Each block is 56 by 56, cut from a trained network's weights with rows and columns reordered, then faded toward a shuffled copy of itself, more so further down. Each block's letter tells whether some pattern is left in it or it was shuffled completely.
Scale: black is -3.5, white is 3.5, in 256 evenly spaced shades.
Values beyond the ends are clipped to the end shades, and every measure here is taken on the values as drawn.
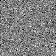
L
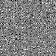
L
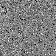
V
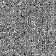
L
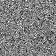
V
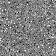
V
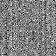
L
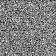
L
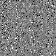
L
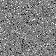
V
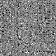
L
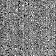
L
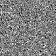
L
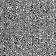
L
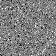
V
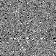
L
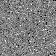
V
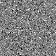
L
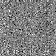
L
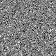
V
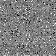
L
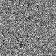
L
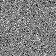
V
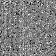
L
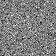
V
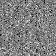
L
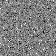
V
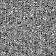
L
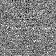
L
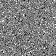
V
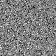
V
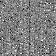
L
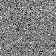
L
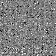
L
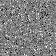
V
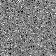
V
